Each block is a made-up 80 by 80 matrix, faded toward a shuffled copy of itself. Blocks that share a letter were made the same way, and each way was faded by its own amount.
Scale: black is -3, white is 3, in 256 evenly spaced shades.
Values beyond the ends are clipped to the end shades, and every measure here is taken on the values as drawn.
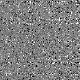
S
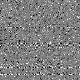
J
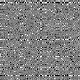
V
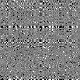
V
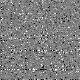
S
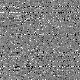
J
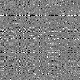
V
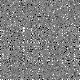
S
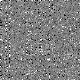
S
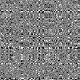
V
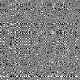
V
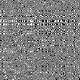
V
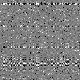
V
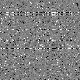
J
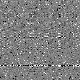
J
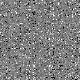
S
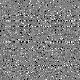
J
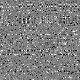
J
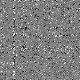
S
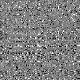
J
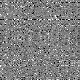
J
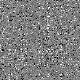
S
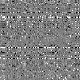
V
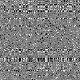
V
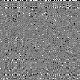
V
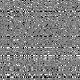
V
